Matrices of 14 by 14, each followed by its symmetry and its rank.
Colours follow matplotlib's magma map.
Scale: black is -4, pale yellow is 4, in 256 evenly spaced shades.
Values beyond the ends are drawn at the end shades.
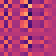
neither, rank one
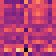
neither, rank two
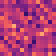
antisymmetric, full rank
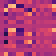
neither, rank two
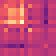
symmetric, rank two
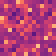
symmetric, full rank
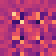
symmetric, rank two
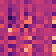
neither, rank two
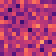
symmetric, full rank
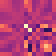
symmetric, rank two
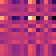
neither, rank one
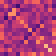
symmetric, full rank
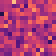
antisymmetric, full rank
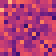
symmetric, full rank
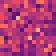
symmetric, full rank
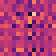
neither, rank two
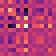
symmetric, rank two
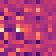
neither, rank two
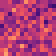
antisymmetric, full rank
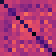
symmetric, full rank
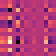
neither, rank one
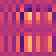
neither, rank one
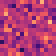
antisymmetric, full rank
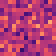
antisymmetric, full rank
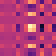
neither, rank one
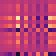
neither, rank one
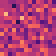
antisymmetric, full rank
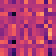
neither, rank two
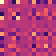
symmetric, rank two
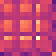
symmetric, rank two
